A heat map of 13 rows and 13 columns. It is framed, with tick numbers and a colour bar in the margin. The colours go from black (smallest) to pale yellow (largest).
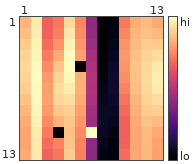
Grain: streaks running down. Lone odd cells: 3, 1 higher and 2 lower than their neighbours. Ninth with the highest average: middle left. Average level on the scale: 70%.
